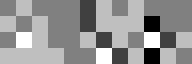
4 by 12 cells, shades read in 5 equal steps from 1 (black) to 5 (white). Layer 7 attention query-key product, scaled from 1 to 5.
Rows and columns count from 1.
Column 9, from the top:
4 4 3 4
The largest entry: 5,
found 3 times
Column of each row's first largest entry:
2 1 2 7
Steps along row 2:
down up down same down up same same down up same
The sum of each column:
14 16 15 13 12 11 15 13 15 10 12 13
